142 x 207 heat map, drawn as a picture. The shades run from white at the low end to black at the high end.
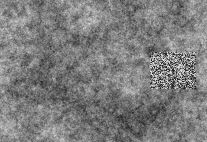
Mirror symmetry: none. Odd patch: rougher, in the middle right. Ninth with the highest average: bottom middle. Roughest part: middle right. Average level on the scale: 50%.
